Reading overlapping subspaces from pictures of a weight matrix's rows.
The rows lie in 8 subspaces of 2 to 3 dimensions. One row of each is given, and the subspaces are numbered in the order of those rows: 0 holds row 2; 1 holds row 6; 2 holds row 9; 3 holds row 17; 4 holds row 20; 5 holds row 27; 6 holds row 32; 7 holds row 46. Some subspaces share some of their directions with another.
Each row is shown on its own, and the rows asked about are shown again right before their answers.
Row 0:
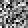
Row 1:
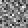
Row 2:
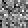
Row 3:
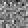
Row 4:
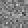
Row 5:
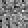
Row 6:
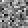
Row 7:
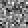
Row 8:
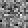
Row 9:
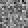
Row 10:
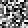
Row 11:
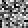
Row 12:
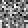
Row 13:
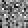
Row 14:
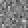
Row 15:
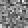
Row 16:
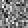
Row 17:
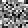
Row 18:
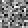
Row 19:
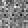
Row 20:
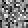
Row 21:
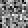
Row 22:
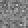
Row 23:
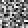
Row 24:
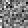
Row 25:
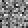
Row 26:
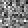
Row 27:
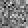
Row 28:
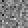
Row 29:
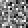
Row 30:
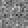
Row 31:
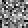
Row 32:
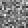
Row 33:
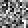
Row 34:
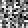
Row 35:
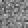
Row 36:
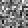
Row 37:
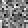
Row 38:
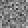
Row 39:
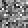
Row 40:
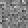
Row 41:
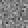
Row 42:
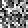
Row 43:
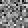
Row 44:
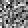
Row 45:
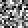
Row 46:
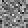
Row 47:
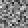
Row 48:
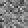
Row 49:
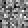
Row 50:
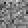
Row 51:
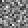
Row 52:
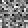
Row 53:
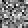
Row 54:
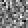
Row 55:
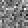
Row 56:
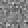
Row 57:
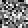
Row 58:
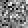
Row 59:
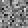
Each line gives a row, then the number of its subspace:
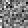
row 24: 4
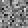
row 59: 1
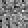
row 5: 2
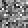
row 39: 6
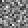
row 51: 7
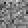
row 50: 1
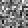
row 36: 6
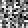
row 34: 7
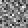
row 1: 7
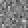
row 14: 5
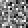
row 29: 5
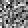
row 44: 4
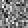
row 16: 4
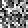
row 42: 0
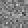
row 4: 3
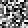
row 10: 0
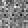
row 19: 6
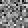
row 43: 2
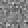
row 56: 0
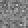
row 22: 5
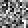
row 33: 5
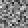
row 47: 7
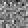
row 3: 1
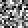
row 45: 6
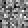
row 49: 7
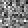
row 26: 5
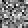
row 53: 3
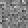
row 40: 2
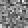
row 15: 2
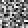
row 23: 0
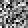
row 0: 4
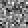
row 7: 0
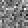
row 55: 6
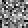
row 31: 3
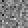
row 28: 6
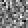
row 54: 5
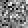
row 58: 5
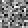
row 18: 1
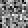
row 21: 2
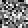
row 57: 3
